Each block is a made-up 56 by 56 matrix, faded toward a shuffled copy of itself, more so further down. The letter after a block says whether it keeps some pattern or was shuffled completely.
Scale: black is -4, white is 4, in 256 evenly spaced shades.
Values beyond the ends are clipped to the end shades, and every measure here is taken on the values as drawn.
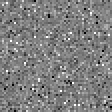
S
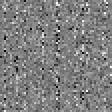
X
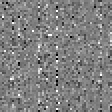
X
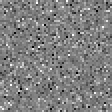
S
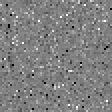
S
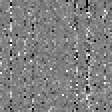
X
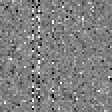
X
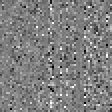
X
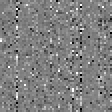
X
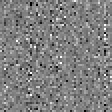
X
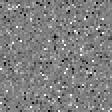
S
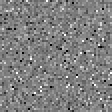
S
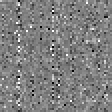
X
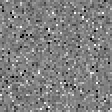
S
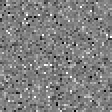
S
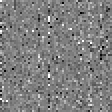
X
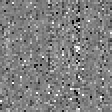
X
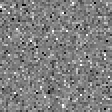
S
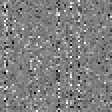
X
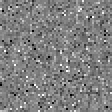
S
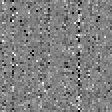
X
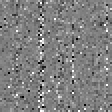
X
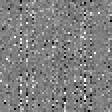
X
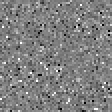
S
